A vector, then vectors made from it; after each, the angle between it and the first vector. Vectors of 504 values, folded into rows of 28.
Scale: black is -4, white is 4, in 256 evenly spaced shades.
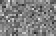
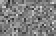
nearly opposite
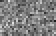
partly aligned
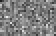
partly aligned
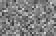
partly opposed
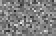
orthogonal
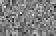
nearly opposite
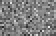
orthogonal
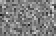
partly opposed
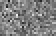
partly opposed
